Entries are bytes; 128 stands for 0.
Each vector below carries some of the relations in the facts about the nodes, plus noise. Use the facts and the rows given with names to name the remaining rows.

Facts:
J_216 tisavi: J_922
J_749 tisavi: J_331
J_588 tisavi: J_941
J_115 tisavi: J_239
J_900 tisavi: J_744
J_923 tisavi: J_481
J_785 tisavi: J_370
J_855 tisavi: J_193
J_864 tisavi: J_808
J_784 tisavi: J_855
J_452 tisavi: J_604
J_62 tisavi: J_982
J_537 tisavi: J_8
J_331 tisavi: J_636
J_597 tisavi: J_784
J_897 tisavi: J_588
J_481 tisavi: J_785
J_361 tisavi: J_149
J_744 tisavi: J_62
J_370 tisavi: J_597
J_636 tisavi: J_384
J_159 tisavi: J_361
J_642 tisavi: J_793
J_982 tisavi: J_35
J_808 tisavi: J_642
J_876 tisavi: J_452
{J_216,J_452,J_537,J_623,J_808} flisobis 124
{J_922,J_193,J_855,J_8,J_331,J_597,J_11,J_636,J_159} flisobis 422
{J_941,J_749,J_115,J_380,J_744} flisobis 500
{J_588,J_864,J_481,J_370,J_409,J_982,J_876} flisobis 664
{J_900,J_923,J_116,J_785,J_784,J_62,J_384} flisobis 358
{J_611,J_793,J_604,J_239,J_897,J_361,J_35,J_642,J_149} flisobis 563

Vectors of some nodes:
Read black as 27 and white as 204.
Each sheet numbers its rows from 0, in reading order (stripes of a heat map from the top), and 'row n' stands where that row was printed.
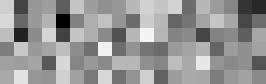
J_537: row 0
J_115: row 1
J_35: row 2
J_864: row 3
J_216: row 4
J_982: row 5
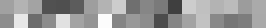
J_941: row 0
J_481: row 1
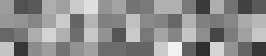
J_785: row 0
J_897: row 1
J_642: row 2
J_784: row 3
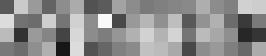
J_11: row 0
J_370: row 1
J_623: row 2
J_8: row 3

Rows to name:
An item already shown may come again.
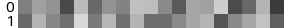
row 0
J_452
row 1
J_900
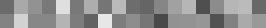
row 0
J_900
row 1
J_876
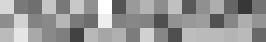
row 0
J_370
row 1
J_876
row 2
J_744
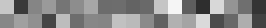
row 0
J_784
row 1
J_452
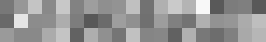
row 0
J_808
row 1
J_159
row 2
J_897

